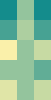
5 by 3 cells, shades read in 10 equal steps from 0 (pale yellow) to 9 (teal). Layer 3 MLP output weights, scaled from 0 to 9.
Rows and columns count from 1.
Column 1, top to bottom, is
9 7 0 4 1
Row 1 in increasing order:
4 9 9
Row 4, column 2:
4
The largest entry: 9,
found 2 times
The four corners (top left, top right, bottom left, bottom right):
9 9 1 2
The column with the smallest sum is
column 2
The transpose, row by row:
9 7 0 4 1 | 4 3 4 4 4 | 9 7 2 6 2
